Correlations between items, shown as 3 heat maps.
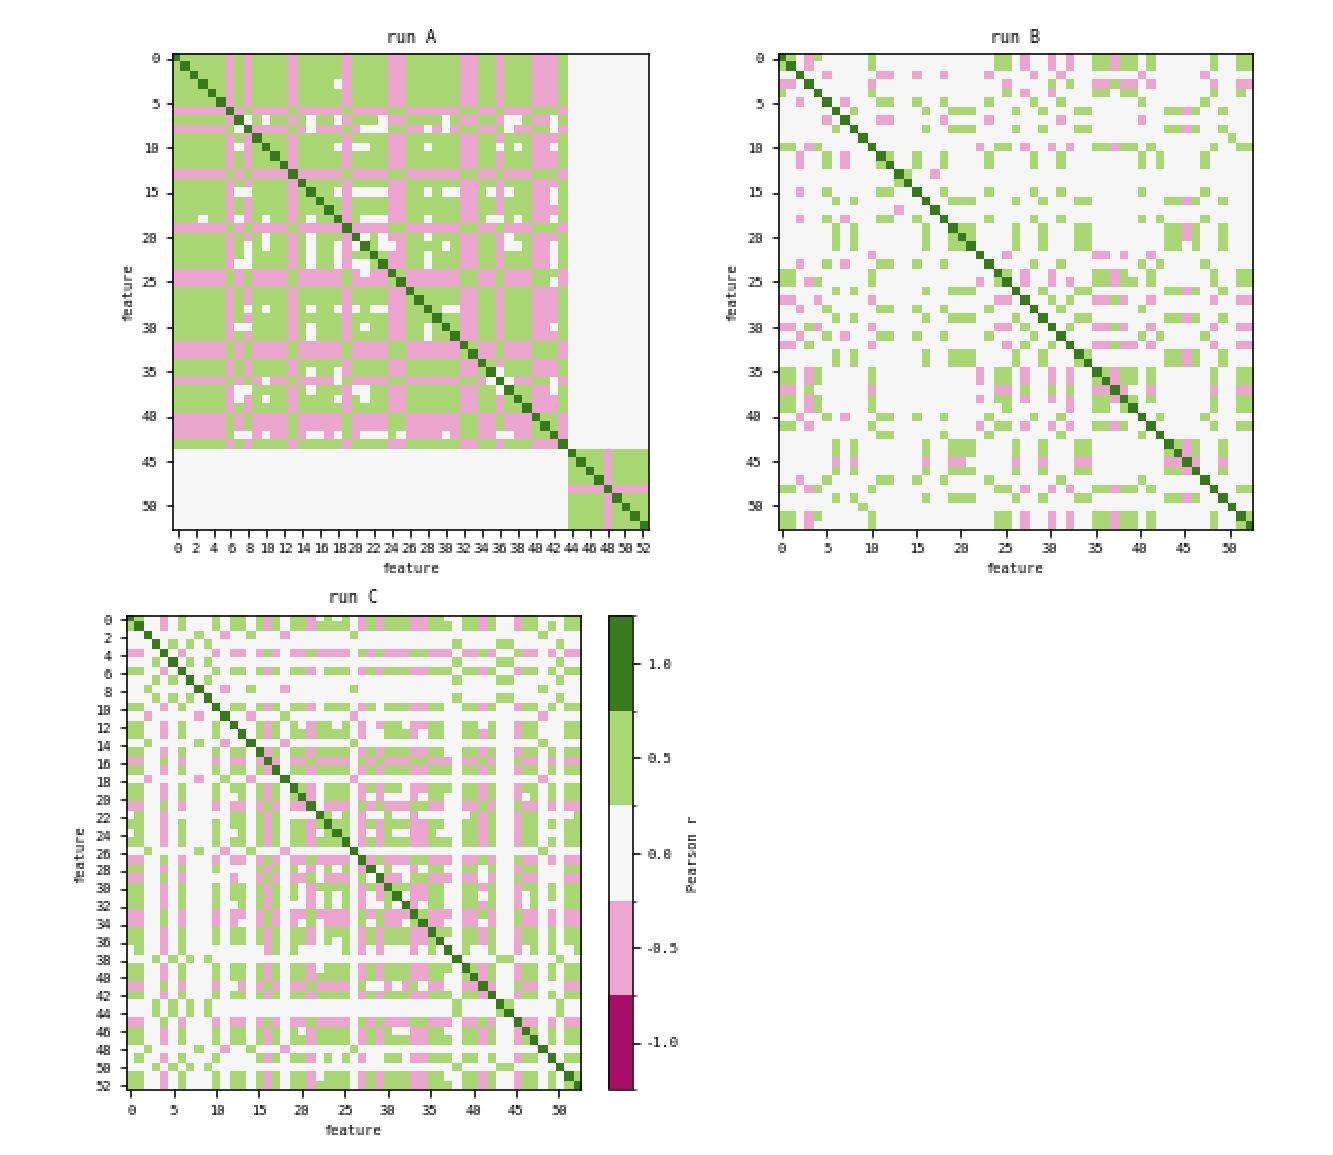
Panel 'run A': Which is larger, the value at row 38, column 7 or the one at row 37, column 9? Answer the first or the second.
the second
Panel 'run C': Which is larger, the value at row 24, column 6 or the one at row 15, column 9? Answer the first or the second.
the first
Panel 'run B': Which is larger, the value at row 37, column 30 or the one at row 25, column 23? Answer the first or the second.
the first
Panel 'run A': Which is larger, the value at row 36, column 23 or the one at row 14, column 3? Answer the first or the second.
the second
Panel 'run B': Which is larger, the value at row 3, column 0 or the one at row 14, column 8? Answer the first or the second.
the second
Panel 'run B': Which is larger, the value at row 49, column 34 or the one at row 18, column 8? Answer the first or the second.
the first
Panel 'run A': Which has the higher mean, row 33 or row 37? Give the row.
37
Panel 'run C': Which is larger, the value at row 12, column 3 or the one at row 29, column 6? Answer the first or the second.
the first
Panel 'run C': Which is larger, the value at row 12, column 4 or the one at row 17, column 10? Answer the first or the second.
the second
